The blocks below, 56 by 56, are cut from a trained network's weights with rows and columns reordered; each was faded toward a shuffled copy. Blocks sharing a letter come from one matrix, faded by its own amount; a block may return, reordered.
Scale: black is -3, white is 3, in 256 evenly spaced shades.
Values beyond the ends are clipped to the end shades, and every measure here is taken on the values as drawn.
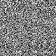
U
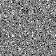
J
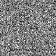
U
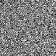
U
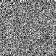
U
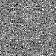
J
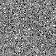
J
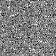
J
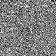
J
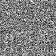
U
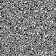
J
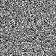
U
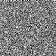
U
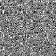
J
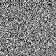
U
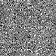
J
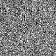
U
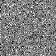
J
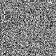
U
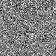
U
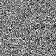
U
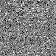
J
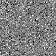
J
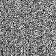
U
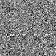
U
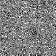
J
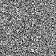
U
